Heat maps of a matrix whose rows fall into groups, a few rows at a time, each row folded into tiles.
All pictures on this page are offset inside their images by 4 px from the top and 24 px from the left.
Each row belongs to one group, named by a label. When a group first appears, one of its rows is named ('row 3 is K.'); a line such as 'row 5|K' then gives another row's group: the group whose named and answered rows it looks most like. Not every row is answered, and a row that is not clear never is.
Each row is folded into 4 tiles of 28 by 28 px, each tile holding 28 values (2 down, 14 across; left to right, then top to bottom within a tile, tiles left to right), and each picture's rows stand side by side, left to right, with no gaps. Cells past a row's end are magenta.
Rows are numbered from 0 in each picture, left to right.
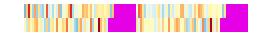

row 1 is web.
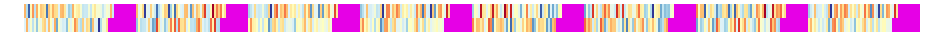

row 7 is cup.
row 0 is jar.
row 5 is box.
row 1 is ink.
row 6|ink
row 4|box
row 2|cup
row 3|cup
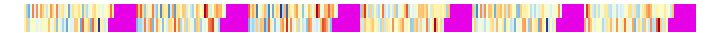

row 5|web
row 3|web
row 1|ink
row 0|jar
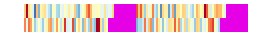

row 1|ink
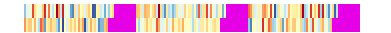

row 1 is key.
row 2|key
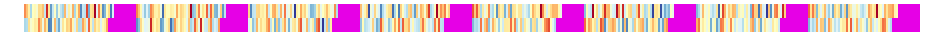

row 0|key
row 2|jar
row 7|ink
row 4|ink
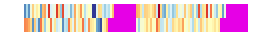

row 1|key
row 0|box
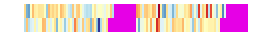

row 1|key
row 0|jar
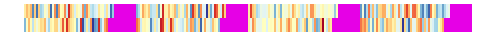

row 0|web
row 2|web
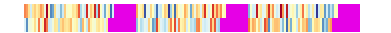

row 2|box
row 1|ink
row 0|key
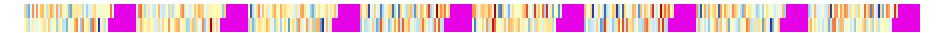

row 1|web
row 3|ink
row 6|jar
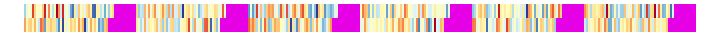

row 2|box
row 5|key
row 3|web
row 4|cup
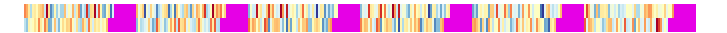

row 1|ink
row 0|key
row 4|box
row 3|box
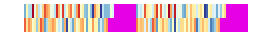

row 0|box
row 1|box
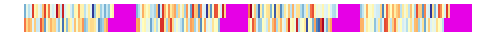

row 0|box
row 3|cup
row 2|web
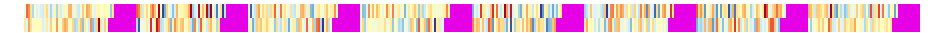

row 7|key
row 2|jar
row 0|web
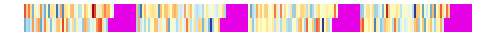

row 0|ink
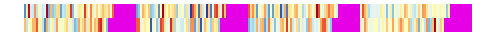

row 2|ink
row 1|cup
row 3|web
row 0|web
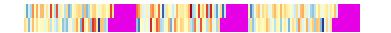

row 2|jar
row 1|key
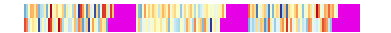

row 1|jar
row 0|cup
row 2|ink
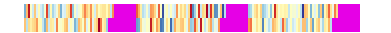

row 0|web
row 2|cup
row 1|key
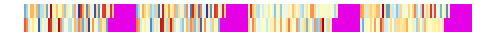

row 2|web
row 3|key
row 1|cup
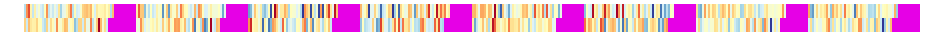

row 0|web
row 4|key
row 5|box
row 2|cup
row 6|jar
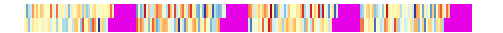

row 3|cup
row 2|key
